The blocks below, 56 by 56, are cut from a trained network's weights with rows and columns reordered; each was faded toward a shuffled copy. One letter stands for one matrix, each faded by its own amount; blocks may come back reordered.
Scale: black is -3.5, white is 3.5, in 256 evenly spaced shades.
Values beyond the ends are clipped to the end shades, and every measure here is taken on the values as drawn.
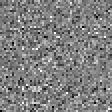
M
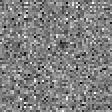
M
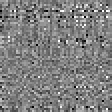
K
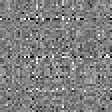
K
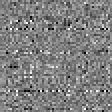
K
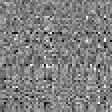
K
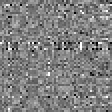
K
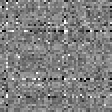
K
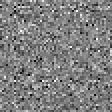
M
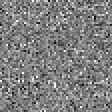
M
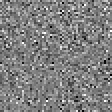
M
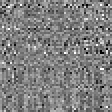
K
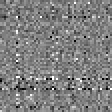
K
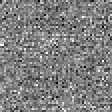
M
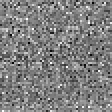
M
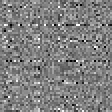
K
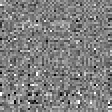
K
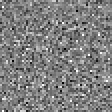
M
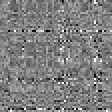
K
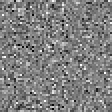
M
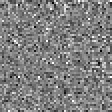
M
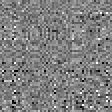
K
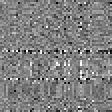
K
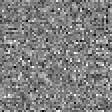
M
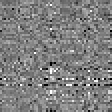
K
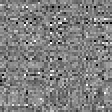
K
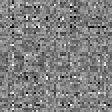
K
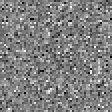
M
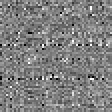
K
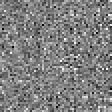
M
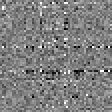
K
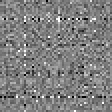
K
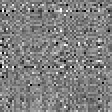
K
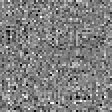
M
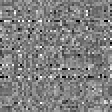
K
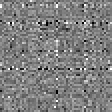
K
